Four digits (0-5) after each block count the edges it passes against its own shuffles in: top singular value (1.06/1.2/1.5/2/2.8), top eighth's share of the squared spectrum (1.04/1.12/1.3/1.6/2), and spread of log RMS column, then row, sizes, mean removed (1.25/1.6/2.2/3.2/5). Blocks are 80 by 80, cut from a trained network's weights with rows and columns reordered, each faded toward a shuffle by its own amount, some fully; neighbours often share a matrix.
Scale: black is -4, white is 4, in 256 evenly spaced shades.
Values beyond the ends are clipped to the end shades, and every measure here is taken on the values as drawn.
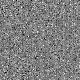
1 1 0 0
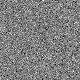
1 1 0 0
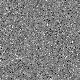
0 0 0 0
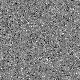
0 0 0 0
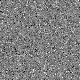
0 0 0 1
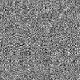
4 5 1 3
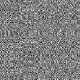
4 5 2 3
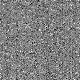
2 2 0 1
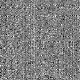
3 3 1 3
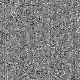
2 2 0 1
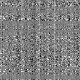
3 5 1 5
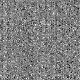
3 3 0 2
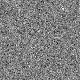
2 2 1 0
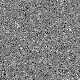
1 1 0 0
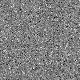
0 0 0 0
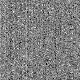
2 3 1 2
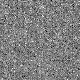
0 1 0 0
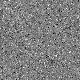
0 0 0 0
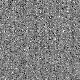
2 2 0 1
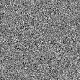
2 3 0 1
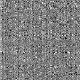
3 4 1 3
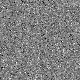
0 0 0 0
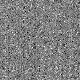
1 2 0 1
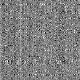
3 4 1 3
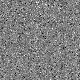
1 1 0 0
